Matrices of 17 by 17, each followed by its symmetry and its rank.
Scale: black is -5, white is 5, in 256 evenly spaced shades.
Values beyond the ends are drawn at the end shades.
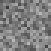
symmetric, full rank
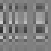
neither, rank one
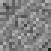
symmetric, full rank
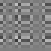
neither, rank one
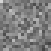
symmetric, full rank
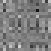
neither, rank three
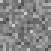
symmetric, full rank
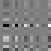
neither, rank one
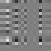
neither, rank one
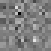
neither, rank three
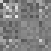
symmetric, rank three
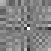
symmetric, rank three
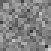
symmetric, full rank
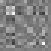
symmetric, rank three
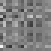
neither, rank two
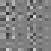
neither, rank two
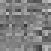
neither, rank three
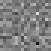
neither, rank three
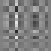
neither, rank one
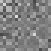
symmetric, rank three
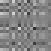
neither, rank two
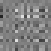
neither, rank two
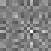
symmetric, rank three
